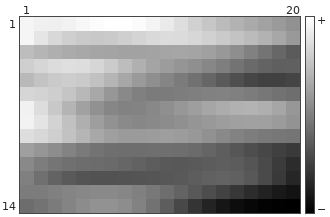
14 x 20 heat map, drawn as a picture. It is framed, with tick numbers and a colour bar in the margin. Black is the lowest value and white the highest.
Mirror symmetry: none. Ninth with the lowest average: bottom right. Slope: up to the top left. Calmest part: centre. Lone odd cells: none. Grain: streaks across.
